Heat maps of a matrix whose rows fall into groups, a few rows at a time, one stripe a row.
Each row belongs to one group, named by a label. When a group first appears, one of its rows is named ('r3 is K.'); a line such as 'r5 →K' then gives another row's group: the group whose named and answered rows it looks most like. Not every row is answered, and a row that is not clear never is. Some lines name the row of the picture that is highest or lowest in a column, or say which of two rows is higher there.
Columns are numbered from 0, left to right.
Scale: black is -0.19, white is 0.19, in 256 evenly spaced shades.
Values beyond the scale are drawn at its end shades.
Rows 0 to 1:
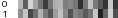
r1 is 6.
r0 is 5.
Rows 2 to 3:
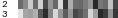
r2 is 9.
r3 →5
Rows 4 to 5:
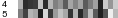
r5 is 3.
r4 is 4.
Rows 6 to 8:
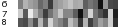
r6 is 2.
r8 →9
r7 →5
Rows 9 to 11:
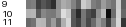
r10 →6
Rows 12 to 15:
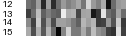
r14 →9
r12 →4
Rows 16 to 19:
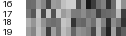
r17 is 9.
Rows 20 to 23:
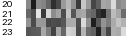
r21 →9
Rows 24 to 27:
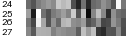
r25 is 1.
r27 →9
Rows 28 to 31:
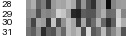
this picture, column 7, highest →29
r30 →3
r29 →6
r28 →6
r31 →4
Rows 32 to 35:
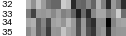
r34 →6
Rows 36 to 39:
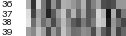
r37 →1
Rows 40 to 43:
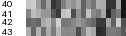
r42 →9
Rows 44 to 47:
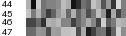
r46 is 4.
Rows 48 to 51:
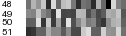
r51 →4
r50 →9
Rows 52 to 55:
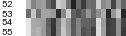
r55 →5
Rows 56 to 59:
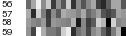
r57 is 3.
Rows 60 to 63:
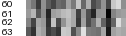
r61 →6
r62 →3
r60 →4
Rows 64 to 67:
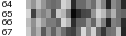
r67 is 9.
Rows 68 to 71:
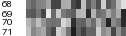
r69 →9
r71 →5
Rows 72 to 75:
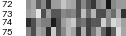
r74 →4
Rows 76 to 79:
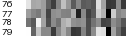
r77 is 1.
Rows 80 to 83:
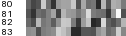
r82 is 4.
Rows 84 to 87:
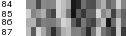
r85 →5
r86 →6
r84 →6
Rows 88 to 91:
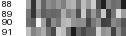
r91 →5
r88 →9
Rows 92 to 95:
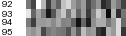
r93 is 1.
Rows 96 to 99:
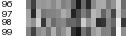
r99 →3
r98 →9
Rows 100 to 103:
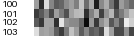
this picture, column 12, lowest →100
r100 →1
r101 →4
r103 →5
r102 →3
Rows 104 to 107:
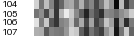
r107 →6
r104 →1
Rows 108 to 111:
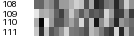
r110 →1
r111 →9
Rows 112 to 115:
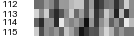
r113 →1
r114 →3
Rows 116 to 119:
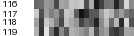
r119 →3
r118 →5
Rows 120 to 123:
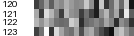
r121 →5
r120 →9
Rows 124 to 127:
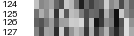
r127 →3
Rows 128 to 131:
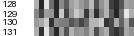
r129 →3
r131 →3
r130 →9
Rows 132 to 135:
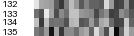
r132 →5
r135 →4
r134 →3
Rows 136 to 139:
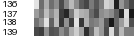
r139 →4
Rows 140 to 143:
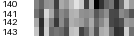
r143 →3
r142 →3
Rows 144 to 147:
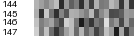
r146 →5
